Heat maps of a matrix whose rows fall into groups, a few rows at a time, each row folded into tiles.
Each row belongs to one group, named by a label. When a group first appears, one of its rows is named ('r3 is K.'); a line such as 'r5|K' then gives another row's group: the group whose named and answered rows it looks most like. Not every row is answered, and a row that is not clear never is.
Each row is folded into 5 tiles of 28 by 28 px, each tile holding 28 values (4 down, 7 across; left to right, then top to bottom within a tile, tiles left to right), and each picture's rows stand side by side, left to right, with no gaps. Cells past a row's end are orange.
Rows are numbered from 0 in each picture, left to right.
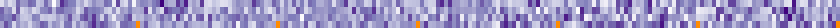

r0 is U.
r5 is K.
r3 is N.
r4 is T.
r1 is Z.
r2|K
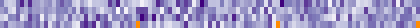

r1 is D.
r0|N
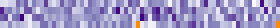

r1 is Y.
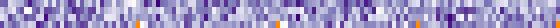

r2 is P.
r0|K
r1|P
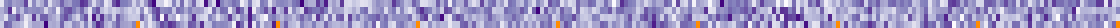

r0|P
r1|Y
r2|Z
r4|U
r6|N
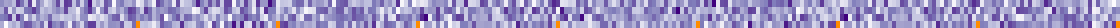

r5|P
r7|Y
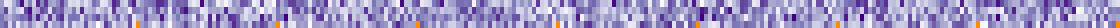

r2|Z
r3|D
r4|N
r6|Z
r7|P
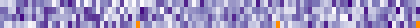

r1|U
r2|N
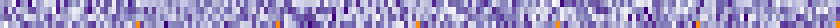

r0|T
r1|T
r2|Y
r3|D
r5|N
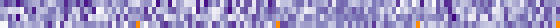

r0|P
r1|T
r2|D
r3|N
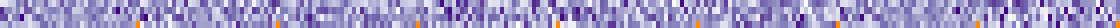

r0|U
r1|U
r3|D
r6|U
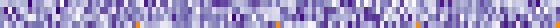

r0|T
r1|P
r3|N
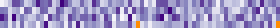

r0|D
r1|N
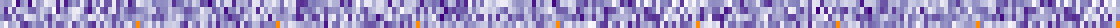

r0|T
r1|K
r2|N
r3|Z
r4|K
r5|Y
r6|Y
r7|K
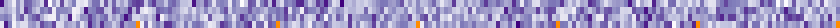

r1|N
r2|Z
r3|U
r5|K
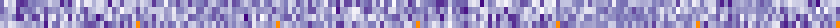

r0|N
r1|D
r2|T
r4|D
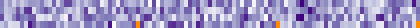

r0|Y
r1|T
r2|N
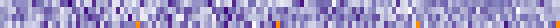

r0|K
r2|D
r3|P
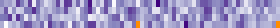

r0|T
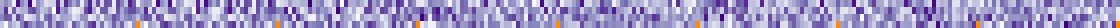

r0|T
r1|T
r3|Y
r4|Y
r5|Z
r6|K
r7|T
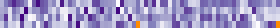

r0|Z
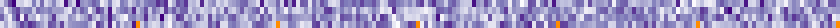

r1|Z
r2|P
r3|N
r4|D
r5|U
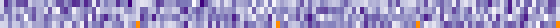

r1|D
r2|Y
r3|T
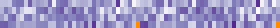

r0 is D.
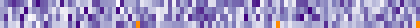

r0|Z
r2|N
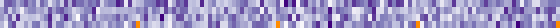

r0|P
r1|Z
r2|P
